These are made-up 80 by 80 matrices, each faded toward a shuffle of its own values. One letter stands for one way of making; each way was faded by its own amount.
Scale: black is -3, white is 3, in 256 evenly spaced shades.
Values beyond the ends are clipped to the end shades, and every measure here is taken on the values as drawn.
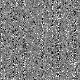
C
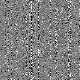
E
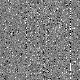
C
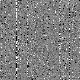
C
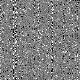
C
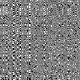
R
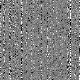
E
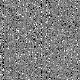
C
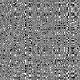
R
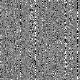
E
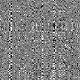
R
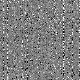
C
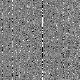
E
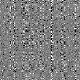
R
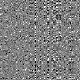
R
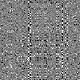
R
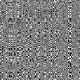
R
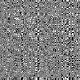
R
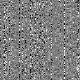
E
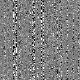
E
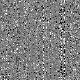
C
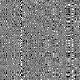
R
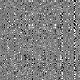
R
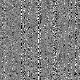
E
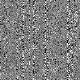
E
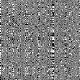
R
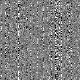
E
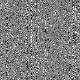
C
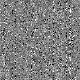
C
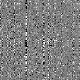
R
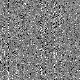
C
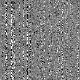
E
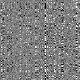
R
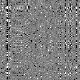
R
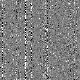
E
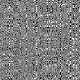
R
